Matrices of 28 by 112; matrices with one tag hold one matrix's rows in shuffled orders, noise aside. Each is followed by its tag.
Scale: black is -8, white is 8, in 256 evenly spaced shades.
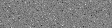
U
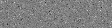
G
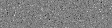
G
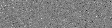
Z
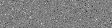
Z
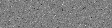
U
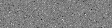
U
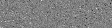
Z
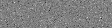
G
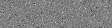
U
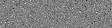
Z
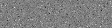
G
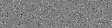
G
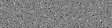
G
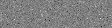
G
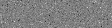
G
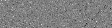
Z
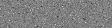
U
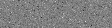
U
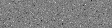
U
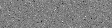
U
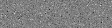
G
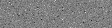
U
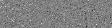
Z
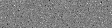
G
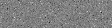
G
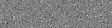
G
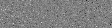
Z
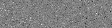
Z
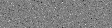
U
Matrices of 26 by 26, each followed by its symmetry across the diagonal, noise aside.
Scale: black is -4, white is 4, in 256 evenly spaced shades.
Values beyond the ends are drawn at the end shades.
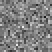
antisymmetric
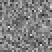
neither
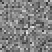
symmetric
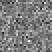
neither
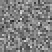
antisymmetric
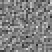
antisymmetric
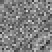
symmetric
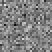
symmetric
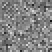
symmetric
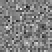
antisymmetric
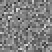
symmetric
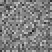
symmetric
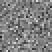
antisymmetric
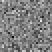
neither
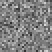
neither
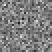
symmetric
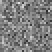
neither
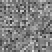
antisymmetric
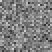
neither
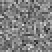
antisymmetric
